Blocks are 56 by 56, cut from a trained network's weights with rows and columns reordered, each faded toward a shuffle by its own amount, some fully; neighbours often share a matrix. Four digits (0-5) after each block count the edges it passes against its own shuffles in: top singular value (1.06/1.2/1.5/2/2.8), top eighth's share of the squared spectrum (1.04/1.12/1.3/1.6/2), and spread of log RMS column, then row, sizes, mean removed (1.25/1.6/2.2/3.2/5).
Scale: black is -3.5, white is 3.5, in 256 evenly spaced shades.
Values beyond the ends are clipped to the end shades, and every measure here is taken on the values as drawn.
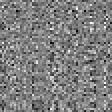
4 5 3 2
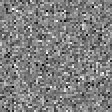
1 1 1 0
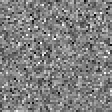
0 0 0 0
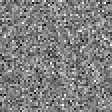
0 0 0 0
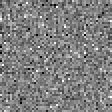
3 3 1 1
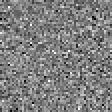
2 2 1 0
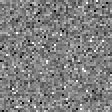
0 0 0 0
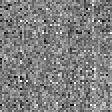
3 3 1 2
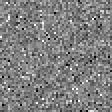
0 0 0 0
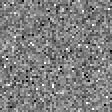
0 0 0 0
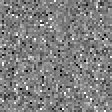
0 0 0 0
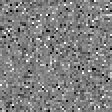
0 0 0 0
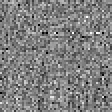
2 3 0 1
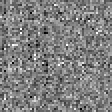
2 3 1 2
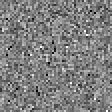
1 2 0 0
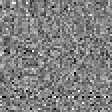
3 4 1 2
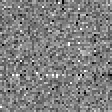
2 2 1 1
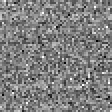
1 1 0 0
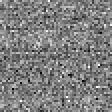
2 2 0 0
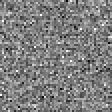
1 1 0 0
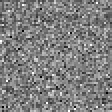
1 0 0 0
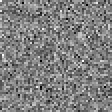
2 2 0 1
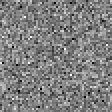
1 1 0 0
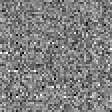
3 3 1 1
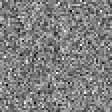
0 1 0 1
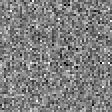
2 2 0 1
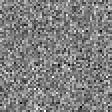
2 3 0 1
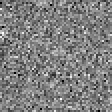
1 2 0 1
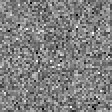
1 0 0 0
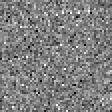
1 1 0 0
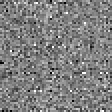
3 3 1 2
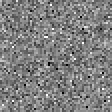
1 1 0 0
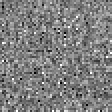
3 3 1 1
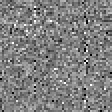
3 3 1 1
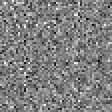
3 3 1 1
